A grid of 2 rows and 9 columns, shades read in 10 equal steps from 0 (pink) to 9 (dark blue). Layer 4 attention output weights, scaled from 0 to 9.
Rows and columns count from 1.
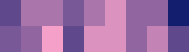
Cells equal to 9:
1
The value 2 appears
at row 2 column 8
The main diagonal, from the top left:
6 4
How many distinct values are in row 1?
6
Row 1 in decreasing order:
9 6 5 4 4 3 3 3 1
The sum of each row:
38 29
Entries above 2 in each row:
8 5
